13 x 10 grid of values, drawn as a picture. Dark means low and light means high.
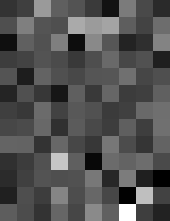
Calmest part: bottom left. Mirror symmetry: none. Roughest part: bottom right. Average level on the scale: 30%. Slope: none.
